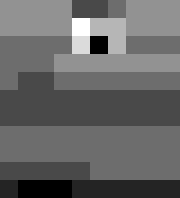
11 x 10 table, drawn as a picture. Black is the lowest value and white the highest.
Roughest part: top middle. Average level on the scale: 40%. Odd patch: rougher, in the top middle. Slope: up to the top.
